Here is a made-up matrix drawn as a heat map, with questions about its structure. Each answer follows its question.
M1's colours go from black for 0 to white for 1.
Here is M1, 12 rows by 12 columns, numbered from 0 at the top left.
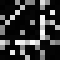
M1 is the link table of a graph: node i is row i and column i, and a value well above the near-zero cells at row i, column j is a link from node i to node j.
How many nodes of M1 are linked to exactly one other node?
0
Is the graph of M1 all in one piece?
yes
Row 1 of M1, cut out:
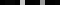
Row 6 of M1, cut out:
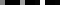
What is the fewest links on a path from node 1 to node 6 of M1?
2
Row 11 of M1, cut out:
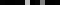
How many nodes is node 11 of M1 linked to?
2
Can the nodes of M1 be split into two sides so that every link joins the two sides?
no
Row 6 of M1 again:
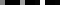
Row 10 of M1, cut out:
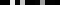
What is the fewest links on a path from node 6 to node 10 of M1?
2
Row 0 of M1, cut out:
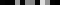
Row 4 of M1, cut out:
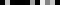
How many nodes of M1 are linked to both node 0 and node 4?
3
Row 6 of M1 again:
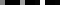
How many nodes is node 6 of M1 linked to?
3
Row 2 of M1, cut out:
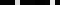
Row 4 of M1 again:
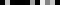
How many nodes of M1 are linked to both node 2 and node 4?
1
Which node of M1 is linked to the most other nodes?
node 8
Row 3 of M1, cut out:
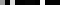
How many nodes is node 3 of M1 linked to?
3
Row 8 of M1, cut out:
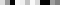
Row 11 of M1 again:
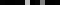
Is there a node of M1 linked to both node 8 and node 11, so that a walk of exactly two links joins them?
yes
